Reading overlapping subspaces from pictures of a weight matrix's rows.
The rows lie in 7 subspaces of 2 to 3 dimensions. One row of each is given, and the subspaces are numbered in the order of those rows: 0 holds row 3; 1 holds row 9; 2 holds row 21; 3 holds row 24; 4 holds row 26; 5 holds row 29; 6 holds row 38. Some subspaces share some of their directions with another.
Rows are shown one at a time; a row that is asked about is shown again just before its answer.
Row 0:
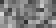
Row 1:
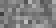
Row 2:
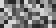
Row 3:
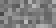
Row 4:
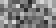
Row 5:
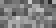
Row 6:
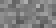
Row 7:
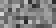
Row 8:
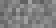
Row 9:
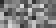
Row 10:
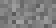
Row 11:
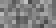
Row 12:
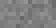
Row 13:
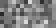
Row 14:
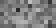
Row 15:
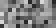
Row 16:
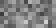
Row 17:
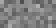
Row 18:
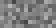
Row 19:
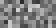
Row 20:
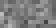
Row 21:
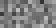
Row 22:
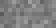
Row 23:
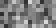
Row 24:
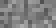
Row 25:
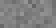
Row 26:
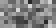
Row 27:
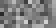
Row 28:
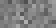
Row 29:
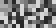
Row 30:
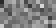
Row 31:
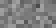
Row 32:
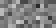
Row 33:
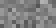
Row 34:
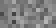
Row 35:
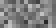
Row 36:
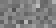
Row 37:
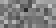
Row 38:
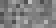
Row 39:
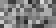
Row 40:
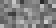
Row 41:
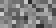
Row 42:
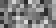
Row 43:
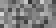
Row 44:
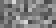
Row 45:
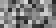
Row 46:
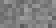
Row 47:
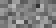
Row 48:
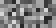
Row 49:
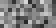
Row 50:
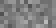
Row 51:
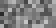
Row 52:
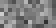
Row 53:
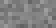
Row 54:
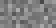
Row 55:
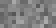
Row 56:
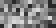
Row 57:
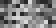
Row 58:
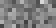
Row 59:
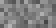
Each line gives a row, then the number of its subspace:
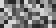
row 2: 1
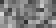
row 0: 1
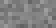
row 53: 3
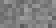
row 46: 3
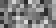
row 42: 3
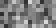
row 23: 3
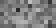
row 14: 4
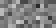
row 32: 5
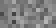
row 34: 5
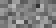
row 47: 5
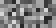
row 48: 5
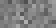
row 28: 6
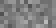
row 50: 4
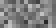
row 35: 4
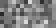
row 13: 6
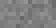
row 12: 6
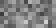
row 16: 4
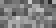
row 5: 4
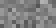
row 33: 0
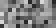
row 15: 0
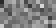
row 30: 1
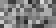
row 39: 6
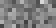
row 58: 0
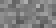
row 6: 5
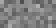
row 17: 1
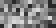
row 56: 4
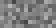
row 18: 2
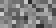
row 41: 0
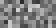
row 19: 4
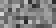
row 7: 0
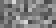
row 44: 2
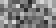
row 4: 6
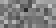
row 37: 6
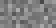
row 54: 2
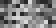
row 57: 6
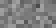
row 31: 5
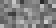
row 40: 0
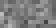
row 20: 1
